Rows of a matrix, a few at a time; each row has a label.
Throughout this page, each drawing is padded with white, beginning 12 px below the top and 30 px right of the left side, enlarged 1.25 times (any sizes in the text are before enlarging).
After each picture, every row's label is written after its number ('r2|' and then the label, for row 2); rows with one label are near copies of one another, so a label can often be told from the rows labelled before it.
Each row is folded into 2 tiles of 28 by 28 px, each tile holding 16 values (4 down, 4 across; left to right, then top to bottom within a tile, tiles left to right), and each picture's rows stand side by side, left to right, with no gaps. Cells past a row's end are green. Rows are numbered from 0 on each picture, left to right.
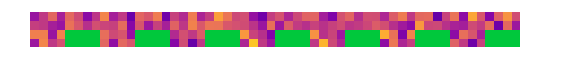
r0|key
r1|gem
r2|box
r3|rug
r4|rug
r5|key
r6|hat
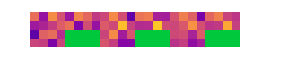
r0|hat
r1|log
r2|log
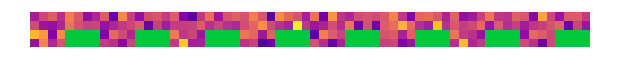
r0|key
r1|hat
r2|rug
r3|log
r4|hat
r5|log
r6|rug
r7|hat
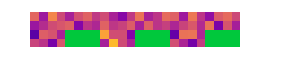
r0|hat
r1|rug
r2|hat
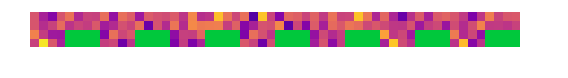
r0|rug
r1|hat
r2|box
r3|hat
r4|box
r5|rug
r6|rug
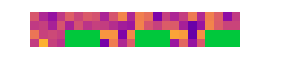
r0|rug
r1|key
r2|key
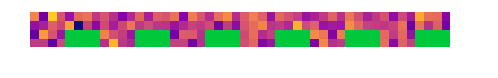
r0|hat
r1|rug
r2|hat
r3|log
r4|key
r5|gem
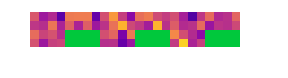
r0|gem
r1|log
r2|rug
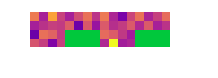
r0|hat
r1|rug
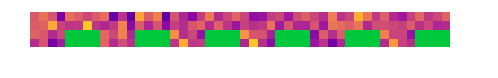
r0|log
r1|gem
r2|rug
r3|rug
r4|box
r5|rug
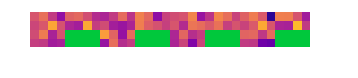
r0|log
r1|key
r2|box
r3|log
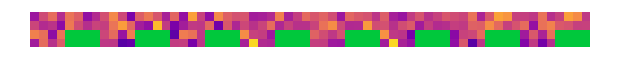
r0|key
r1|log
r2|hat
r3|rug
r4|log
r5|rug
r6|box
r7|box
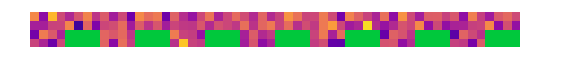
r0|hat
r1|gem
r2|rug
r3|box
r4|log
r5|hat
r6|hat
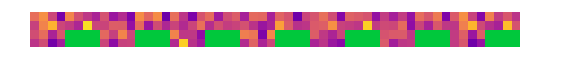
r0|log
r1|gem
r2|rug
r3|key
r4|log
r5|gem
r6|log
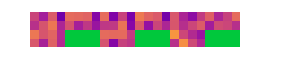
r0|gem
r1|gem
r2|rug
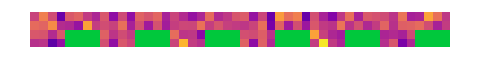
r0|log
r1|gem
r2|rug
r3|gem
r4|rug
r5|box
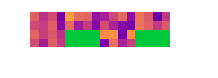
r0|gem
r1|key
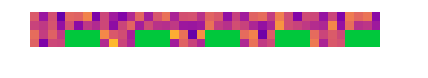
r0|gem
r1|rug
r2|key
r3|key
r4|gem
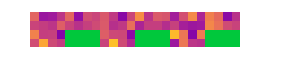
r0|rug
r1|rug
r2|key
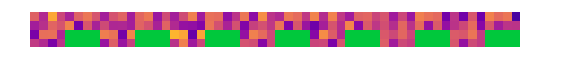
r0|hat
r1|key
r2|key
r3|hat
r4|hat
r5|gem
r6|gem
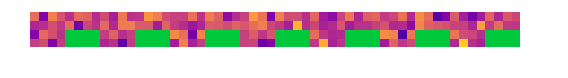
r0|hat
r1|box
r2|key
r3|log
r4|rug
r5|key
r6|rug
